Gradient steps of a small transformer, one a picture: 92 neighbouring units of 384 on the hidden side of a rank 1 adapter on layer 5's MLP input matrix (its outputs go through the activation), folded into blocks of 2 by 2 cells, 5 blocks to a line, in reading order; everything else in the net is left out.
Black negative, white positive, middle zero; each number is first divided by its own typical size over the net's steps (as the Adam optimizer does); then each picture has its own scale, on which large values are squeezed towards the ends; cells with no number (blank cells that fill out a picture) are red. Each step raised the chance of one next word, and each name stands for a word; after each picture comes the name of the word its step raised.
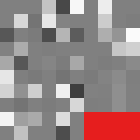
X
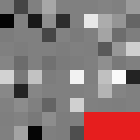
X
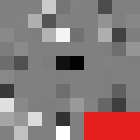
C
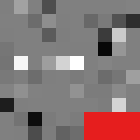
C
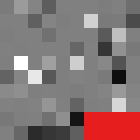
C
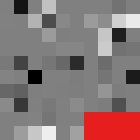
C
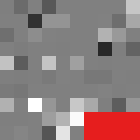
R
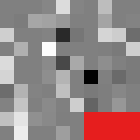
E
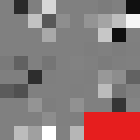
C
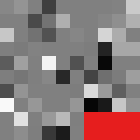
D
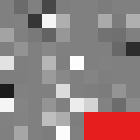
R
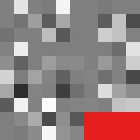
E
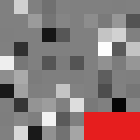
E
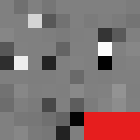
R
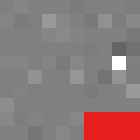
R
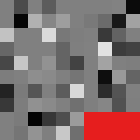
X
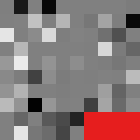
X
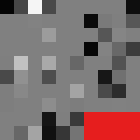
X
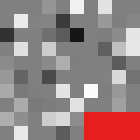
X
